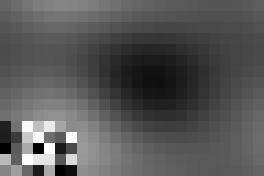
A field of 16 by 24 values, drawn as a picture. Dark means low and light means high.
Roughest part: bottom left. Ninth with the lowest average: centre. Ninth with the highest average: bottom left. Stripes: none. Odd patch: rougher, in the bottom left. Histogram: skewed, a long tail of high values.
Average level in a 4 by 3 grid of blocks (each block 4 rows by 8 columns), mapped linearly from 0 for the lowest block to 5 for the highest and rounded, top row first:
4 3 2
3 0 1
5 1 2
5 4 3
